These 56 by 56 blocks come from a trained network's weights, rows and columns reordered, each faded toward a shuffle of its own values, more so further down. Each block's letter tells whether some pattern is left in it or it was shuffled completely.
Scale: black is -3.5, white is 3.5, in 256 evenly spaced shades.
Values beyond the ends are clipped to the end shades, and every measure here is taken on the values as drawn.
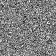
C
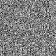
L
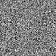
L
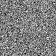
C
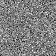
C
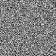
L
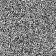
C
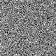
L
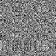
L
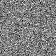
C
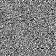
L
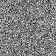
L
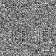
L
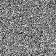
C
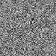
L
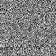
L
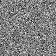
C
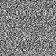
L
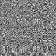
L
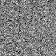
L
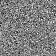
C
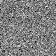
C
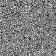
L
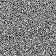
C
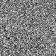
L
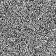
C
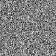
L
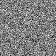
C
